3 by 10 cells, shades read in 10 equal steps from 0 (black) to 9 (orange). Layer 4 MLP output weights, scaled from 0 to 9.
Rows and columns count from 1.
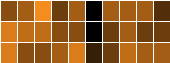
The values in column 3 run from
5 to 9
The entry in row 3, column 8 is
7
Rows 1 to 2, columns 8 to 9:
6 6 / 6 4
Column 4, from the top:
4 5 6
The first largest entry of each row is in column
3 1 1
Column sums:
21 18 21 15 19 2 14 19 16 13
